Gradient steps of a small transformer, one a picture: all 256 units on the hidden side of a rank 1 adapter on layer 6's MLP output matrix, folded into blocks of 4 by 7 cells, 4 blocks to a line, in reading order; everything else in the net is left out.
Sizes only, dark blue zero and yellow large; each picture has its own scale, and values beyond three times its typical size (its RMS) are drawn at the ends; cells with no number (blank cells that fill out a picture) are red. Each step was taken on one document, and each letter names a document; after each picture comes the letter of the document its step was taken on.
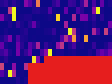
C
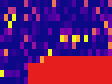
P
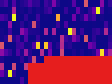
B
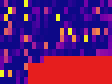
P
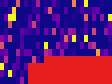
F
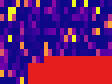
F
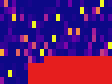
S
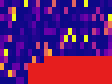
F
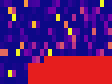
C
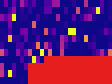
B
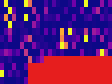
P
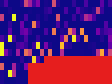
B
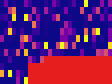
P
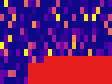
C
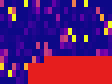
F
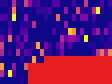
B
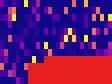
F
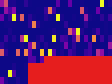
S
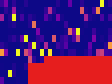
S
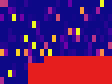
S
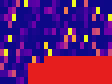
F
